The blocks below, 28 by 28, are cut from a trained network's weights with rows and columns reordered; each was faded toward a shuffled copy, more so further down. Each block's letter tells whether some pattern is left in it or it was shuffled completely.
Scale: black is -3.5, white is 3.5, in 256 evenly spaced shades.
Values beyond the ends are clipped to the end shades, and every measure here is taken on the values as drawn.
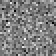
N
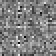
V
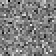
N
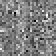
V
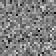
N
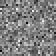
N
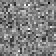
N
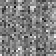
V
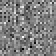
V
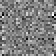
V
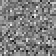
N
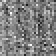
V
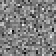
N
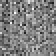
V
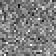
N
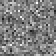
N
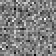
N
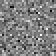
N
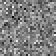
N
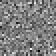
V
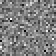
N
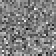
N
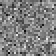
N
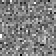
N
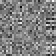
V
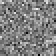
N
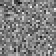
N
